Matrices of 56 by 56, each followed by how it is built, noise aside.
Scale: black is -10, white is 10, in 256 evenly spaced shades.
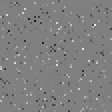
sparse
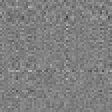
low rank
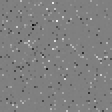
sparse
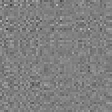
low rank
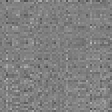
low rank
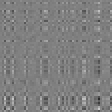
low rank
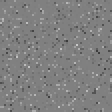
sparse
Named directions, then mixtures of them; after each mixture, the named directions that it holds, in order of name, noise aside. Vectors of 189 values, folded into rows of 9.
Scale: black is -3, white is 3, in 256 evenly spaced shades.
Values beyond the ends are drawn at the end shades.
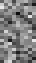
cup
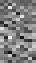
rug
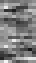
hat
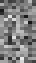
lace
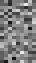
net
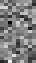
cup, net, rug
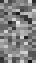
cup, lace, net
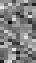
cup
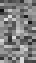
lace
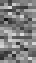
hat, net, rug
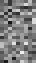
net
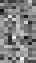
lace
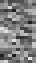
hat, lace, rug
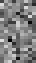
cup, lace
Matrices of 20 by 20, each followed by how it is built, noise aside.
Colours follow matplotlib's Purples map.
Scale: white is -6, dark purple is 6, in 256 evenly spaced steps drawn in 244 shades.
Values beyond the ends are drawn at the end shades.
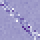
banded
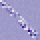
banded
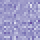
low rank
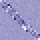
banded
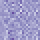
low rank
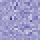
low rank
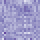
low rank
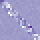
banded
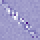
banded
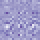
low rank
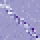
banded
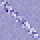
banded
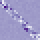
banded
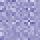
low rank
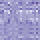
low rank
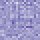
low rank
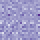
low rank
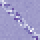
banded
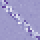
banded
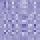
low rank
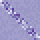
banded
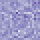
low rank
